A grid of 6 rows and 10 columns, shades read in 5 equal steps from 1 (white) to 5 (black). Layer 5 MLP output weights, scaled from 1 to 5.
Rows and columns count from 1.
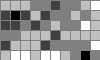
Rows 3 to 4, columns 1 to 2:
4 4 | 3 3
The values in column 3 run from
1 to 4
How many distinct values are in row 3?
4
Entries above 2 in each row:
5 7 7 3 6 3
